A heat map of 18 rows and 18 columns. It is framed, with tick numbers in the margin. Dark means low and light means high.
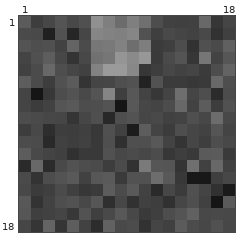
An odd patch, higher than its surroundings, sits in the top middle. The ninth with the highest average is the top middle. The middle left is the smoothest part. No single row or column stands out from its neighbours.
